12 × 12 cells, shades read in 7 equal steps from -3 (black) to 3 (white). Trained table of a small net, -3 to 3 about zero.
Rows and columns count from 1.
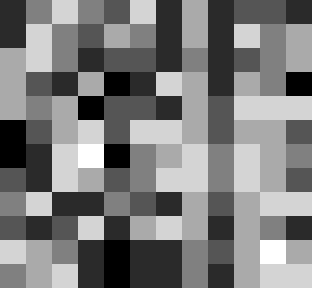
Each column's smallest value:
-3 -2 -2 -3 -3 -2 -2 0 -2 -1 -1 -3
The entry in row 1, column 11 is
-1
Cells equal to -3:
8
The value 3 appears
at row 7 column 4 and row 11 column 11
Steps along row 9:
up down same up down down up down up up same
